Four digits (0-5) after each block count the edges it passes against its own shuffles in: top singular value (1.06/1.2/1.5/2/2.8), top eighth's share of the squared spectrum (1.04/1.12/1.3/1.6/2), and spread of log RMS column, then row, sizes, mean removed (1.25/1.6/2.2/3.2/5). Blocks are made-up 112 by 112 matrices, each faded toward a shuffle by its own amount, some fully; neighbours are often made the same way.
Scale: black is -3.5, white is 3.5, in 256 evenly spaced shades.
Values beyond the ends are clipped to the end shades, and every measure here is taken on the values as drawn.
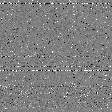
3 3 0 2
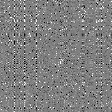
5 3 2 2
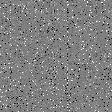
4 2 1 0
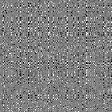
5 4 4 3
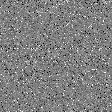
1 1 0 1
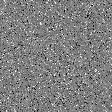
0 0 0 0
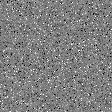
0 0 0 0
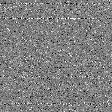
2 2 0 2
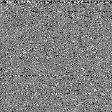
2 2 0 3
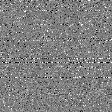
2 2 0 3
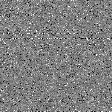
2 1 0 2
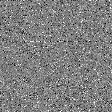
1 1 0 2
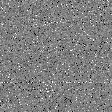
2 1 0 1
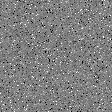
0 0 0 0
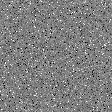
1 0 0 0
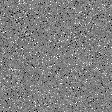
2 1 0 0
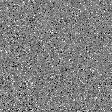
3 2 0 1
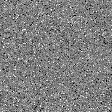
2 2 0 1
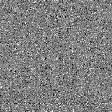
3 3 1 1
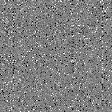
4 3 2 1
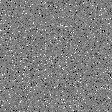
2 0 0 0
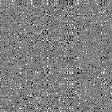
5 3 2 2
